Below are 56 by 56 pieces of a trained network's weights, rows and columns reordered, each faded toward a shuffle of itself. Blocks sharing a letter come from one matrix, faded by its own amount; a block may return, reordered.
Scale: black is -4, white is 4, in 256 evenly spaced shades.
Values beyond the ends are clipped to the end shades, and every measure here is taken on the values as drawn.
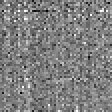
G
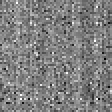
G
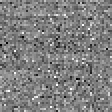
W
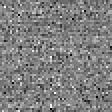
W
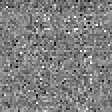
W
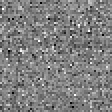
W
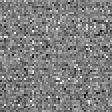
W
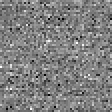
W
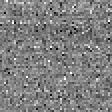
W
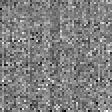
G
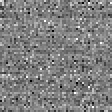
W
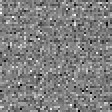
W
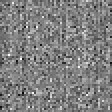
G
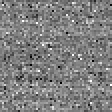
W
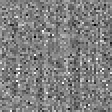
G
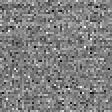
W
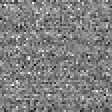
W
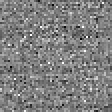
W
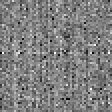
G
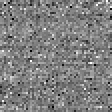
W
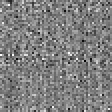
G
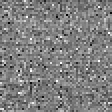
W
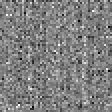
G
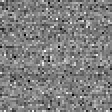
W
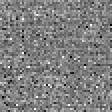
W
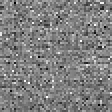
W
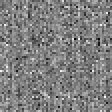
G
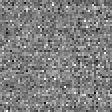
W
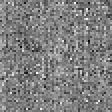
G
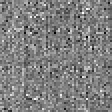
G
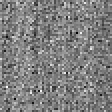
G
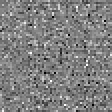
W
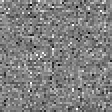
W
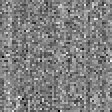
G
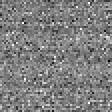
W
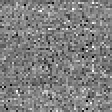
W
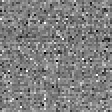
W
